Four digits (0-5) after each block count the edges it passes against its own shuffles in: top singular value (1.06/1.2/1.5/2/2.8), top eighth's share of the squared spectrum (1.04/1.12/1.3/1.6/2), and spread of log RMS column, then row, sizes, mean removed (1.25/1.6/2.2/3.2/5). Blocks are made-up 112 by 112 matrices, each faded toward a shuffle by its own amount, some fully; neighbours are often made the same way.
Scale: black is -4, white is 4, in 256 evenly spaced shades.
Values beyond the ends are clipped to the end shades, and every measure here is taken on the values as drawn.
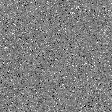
0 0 0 0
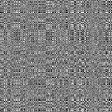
5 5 4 4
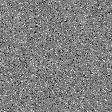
2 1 0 0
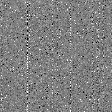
3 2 3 0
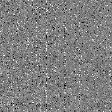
2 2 3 0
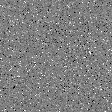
2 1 0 0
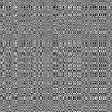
5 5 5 4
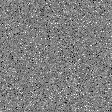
1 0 0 0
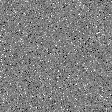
0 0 0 0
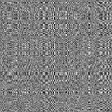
5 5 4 4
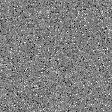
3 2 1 0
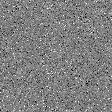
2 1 0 0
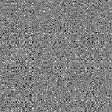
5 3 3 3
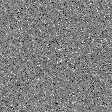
0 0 0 0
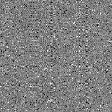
4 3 2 2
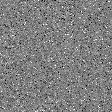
1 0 0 0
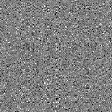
4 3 2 2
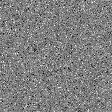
2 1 0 0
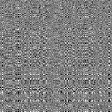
5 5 4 4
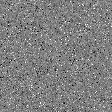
0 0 0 0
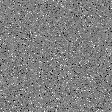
1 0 0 0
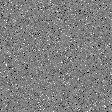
0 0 0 0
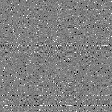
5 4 2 2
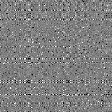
5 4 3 3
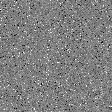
1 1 0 0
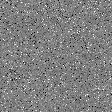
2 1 0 0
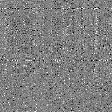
4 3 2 2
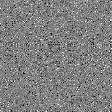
4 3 1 1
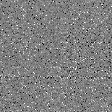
4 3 1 2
